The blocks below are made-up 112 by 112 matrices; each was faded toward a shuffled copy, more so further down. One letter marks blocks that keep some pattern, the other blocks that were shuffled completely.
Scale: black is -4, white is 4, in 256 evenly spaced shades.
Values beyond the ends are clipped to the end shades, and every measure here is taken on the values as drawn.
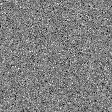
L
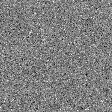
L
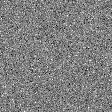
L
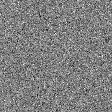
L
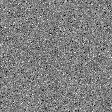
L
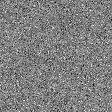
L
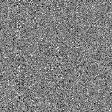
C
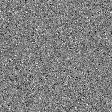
L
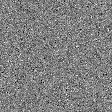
L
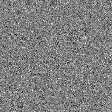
C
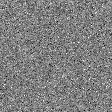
L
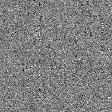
C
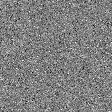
L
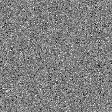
C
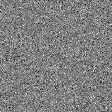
C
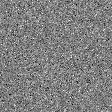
L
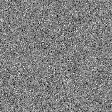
C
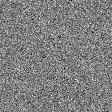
L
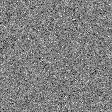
L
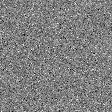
L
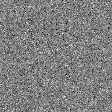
C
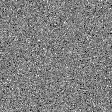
L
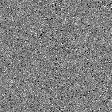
C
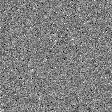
L
